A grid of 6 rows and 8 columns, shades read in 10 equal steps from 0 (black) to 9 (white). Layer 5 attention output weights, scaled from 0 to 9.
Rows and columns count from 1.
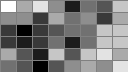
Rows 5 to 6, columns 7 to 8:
8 6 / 5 8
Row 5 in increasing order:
1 3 3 6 6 7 7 8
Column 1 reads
9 5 2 2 6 4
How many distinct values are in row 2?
4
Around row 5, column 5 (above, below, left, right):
1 5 7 7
